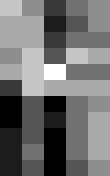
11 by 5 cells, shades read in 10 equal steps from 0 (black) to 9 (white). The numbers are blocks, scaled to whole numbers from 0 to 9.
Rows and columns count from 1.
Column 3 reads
2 1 2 3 9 6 0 1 0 0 0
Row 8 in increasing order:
0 1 3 4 6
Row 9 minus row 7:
1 0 0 0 1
